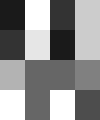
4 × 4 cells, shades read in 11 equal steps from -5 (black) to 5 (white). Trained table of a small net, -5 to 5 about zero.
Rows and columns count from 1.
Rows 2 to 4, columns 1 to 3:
-3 4 -4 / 2 -1 -1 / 5 -1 5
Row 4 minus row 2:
8 -5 9 -5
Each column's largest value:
5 5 5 3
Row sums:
1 0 0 7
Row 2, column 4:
3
